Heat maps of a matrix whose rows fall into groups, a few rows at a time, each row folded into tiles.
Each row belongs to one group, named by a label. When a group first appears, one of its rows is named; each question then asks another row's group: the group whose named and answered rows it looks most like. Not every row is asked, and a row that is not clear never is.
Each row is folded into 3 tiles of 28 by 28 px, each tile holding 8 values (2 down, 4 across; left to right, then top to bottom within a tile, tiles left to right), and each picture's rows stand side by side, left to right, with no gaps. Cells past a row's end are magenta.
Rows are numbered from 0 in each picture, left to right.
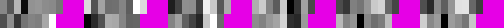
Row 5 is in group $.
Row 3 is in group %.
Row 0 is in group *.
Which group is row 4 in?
$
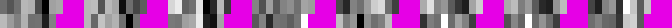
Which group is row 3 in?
*
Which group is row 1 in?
%
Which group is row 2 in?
%
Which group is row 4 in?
$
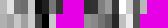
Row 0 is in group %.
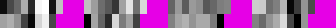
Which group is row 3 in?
%
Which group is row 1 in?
*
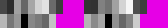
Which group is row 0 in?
$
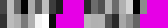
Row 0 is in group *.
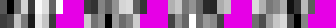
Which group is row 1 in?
$
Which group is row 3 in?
%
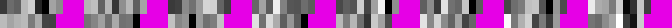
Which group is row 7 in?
%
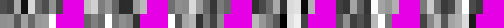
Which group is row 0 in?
*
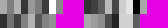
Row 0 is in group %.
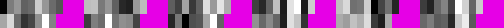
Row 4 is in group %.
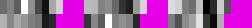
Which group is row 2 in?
%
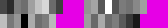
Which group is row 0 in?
$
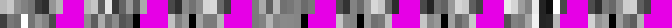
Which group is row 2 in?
$
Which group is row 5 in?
$
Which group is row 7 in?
$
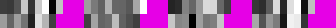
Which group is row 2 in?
$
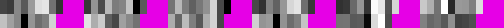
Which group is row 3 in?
$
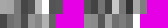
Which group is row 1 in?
*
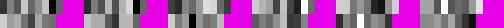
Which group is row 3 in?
%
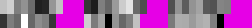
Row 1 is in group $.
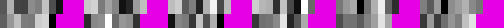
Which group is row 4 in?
*
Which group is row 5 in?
*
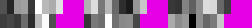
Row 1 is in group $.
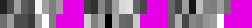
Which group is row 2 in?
*
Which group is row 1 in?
$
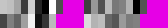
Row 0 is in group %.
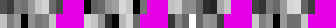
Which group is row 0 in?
$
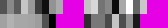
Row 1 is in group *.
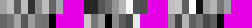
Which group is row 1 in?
$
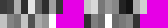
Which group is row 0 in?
*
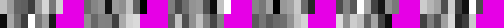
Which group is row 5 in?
%
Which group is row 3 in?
*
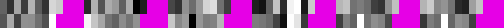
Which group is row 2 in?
$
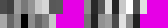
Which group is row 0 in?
$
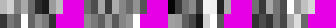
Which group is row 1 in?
*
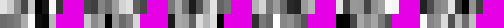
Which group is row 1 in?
$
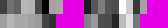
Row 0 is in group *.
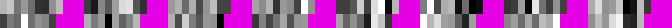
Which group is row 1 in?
$
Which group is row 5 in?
%
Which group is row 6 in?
*
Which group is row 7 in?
%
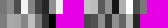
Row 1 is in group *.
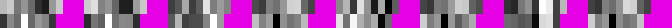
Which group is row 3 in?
$
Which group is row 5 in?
$
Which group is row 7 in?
$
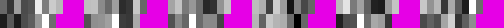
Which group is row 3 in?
%
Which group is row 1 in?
%
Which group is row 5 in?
%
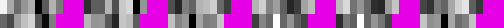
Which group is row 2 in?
$
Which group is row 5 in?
$
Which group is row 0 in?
%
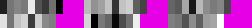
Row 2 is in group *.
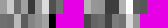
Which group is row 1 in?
*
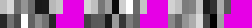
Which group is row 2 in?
%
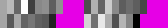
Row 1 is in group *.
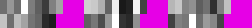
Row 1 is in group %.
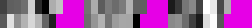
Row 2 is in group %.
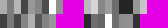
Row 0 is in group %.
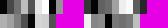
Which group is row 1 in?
$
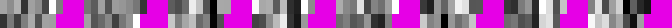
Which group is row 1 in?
*
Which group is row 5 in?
$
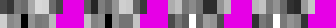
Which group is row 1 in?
$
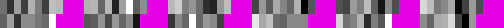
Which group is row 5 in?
%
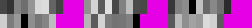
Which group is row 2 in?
*
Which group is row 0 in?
$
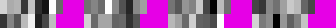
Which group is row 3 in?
$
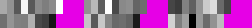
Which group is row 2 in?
$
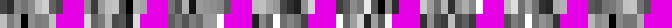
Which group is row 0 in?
$
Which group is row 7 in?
$
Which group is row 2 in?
*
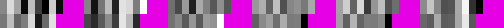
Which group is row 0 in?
%
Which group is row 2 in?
*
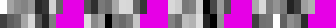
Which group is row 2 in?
%
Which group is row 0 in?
%
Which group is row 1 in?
$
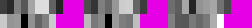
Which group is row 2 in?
*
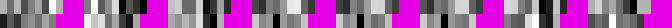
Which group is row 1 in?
%
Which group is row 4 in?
$
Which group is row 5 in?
$
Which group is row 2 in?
%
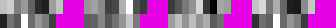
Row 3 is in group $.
